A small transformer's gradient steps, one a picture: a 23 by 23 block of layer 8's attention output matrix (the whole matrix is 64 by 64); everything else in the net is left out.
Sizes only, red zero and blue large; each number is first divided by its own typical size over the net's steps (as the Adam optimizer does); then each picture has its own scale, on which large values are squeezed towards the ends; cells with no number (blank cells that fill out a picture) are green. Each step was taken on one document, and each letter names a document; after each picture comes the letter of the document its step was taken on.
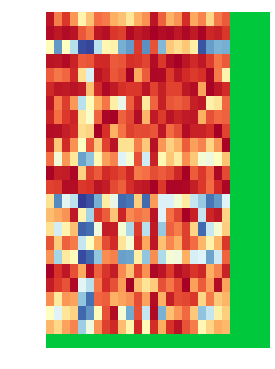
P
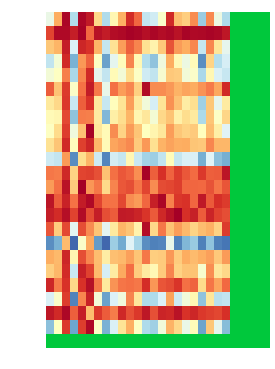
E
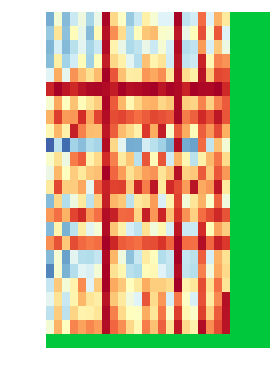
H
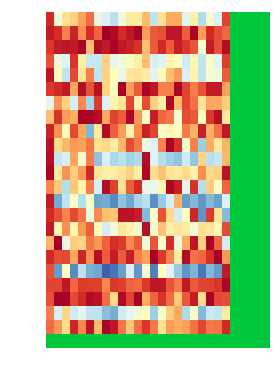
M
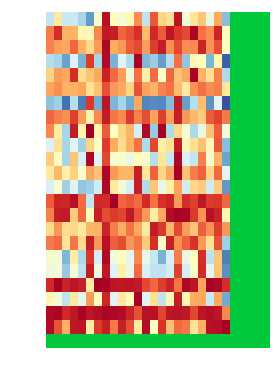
H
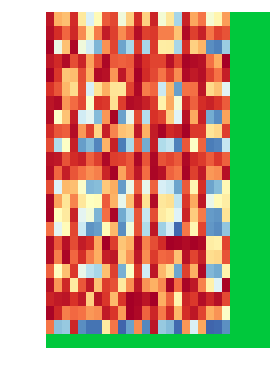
P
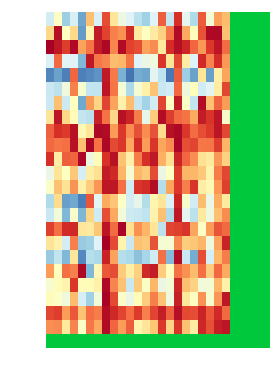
H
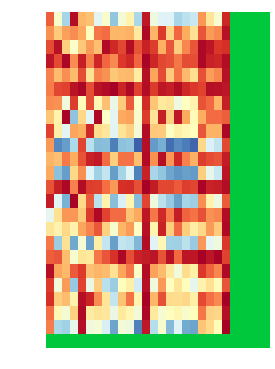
M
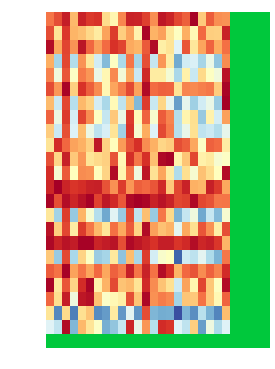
E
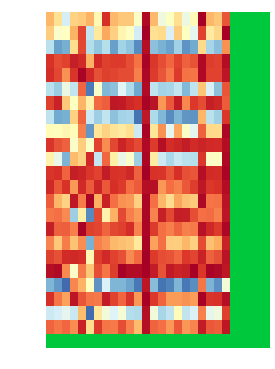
M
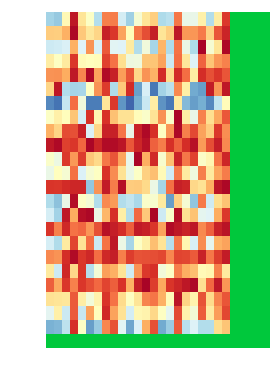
M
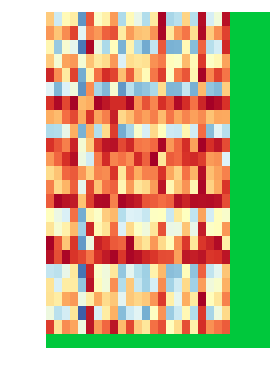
P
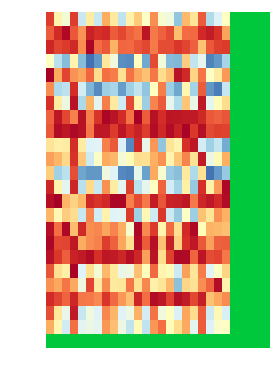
P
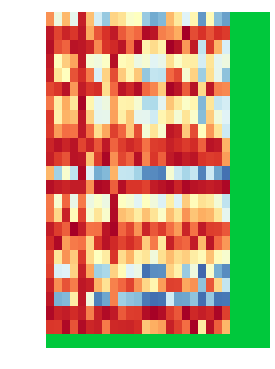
E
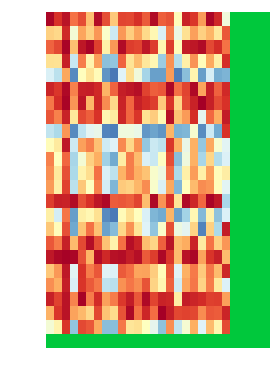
E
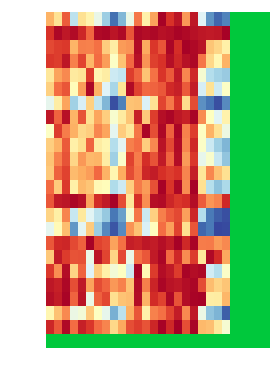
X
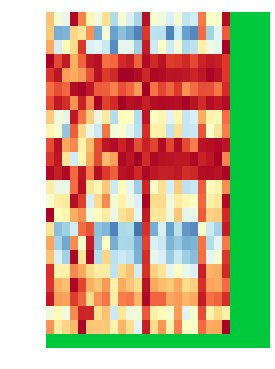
M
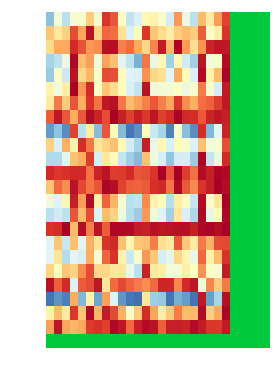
H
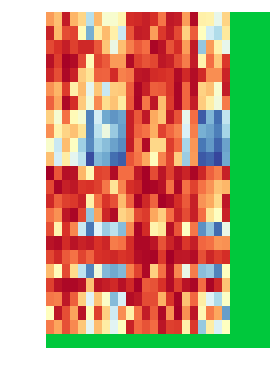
X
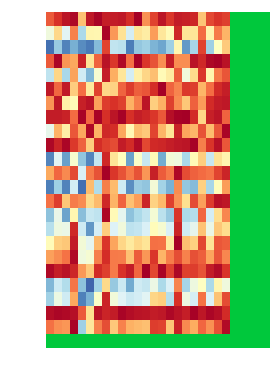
H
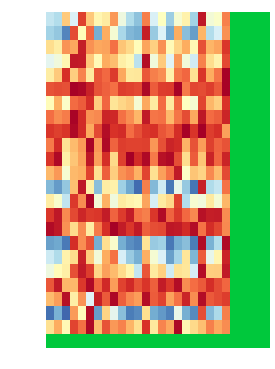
M
